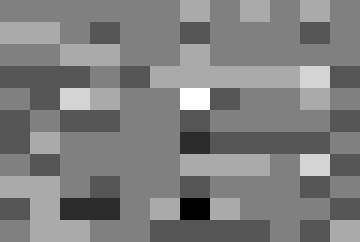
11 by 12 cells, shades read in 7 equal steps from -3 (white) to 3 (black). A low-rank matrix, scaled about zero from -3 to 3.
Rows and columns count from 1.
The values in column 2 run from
-1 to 1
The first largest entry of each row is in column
1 4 1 1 2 1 7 2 4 7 6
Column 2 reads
0 -1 0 1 1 0 -1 1 -1 -1 -1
